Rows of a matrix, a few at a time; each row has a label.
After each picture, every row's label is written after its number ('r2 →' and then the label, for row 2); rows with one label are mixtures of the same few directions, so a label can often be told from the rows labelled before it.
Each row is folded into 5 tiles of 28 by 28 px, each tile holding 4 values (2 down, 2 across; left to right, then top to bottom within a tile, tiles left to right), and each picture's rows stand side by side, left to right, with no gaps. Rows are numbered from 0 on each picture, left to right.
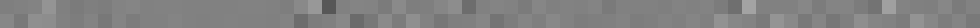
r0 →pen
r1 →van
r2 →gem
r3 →gem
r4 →gem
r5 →gem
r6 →gem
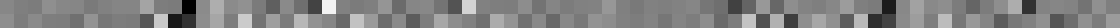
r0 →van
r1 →pen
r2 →gem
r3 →gem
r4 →pen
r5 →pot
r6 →pen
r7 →gem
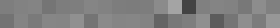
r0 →van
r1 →gem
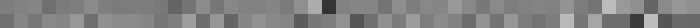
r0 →van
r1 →pot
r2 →gem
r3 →pot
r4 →van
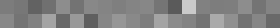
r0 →pot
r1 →gem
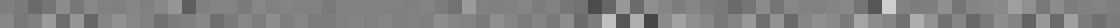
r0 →pot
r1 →gem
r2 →pen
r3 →gem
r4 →pot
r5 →pot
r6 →gem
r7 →pot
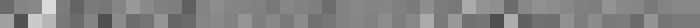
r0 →pen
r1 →pen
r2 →pen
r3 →van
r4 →van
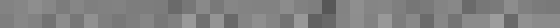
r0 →pot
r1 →pot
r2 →pen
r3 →van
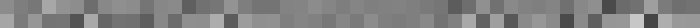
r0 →van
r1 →van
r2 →pot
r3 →pot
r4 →van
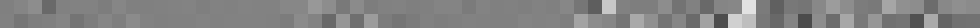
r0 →gem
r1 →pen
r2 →pot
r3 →gem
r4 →gem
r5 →pen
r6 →van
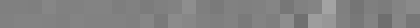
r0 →gem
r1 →pen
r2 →pen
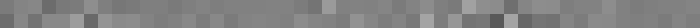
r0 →van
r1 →pot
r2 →gem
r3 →van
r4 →pen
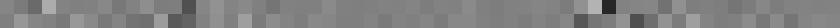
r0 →gem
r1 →pen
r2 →pen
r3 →pen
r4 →gem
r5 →pot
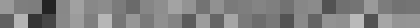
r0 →pen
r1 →pot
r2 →van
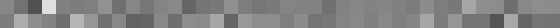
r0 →gem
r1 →van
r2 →pen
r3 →van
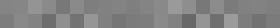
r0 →pot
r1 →pot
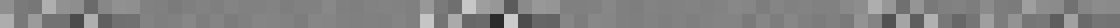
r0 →van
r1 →pot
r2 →pen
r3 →van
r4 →pen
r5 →pot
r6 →pot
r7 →van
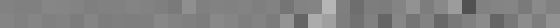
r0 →van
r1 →gem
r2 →pen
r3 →gem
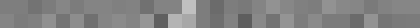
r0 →pot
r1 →pen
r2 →van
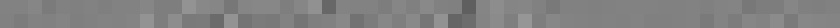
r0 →gem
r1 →van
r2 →gem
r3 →pen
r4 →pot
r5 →van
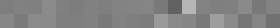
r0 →pen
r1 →gem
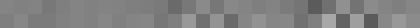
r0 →pen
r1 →pot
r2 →pot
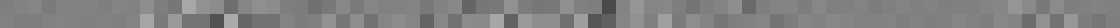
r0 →gem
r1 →van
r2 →pot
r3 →van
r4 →pen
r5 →gem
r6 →pot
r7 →pot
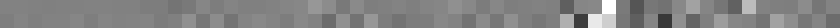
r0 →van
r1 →pot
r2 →pot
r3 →pot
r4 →pen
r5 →gem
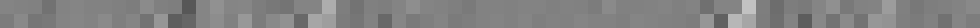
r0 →pen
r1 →pen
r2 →pen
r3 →pen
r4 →gem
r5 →pen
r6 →pen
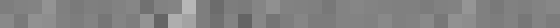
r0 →pen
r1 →pen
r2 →pen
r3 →pen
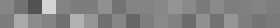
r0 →gem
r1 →pot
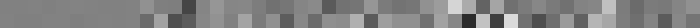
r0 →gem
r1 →pen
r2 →van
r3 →pot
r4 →pen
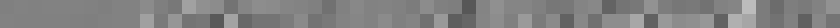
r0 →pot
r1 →van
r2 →pen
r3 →pen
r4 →van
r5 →pen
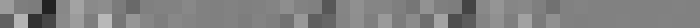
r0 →pen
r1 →pen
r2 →pen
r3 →pen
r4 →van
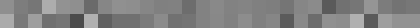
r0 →van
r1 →pen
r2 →van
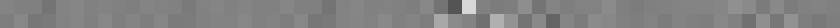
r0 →pen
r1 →pen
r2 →pen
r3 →gem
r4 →pen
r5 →pot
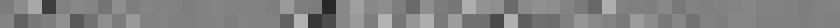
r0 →gem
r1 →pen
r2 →pen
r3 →van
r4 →gem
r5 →pen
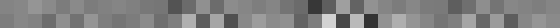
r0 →pot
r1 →pot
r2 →pot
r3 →pot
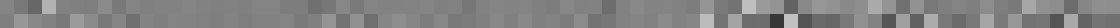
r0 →gem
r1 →pen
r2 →pot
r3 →pen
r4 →pen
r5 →van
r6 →pot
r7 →van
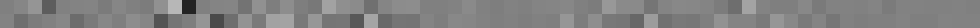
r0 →gem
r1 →gem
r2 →van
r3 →pen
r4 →van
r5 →gem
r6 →gem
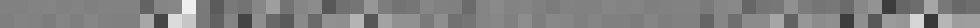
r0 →pot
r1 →pen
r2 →van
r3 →pen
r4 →van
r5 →van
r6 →van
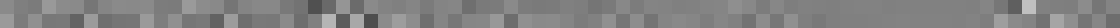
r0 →van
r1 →van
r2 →pot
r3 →van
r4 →pot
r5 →pot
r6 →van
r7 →gem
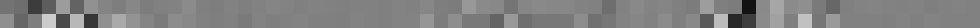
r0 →pot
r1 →pen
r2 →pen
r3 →van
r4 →pen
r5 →pen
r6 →pot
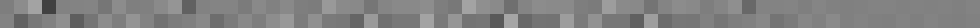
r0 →gem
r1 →gem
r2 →van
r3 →van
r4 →van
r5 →gem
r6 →pot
